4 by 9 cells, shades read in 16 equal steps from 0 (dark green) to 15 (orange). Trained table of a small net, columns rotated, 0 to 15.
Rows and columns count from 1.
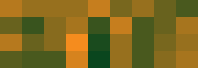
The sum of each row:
76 62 70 57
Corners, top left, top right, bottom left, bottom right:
11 4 5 10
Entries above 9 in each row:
2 3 2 2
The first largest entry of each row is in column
5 6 4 4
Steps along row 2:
down up up down up down up up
